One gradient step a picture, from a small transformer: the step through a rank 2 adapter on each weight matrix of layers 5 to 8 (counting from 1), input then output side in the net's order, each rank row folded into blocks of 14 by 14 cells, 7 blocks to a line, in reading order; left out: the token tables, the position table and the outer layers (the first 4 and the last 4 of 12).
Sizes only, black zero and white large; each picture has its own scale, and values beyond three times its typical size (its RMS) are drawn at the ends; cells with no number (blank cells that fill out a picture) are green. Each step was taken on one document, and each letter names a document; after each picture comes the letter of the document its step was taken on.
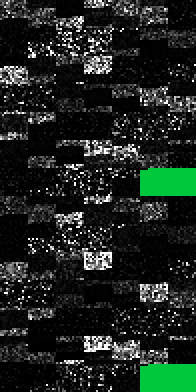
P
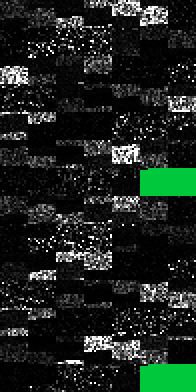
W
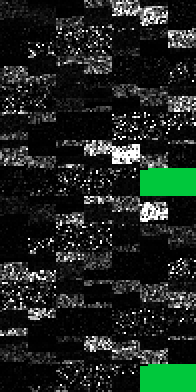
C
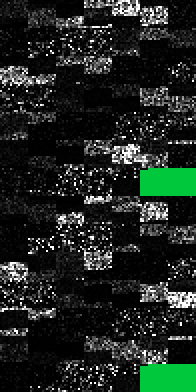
W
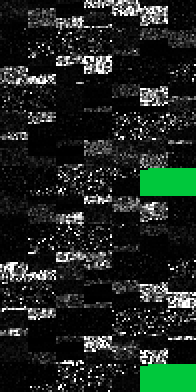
P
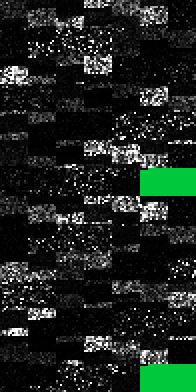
W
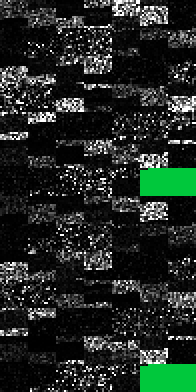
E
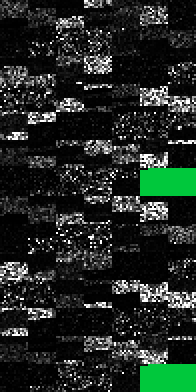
E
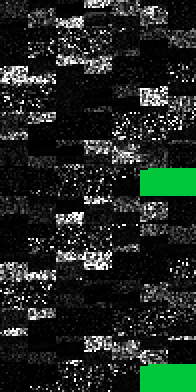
P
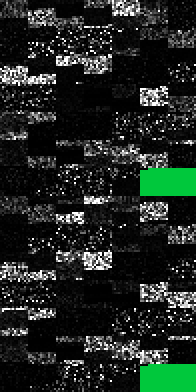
P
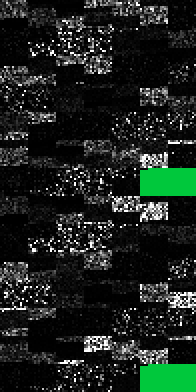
P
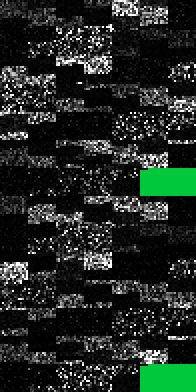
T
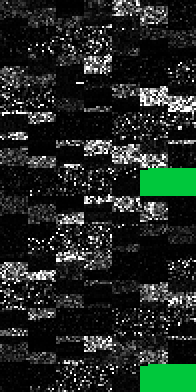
E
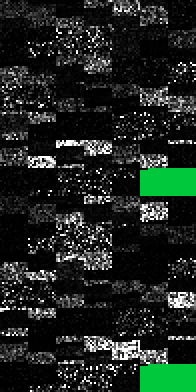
T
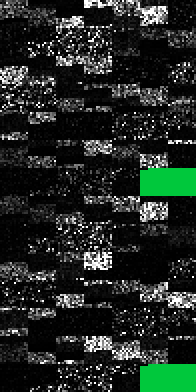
T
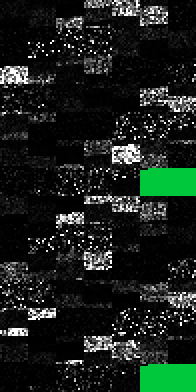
W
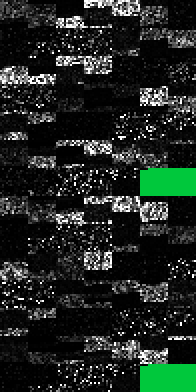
W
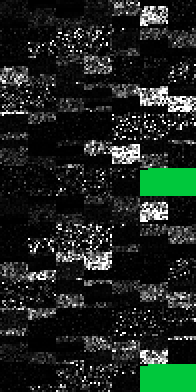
C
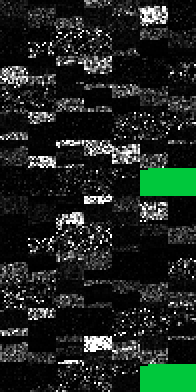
T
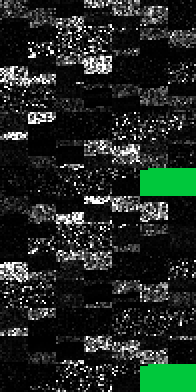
P
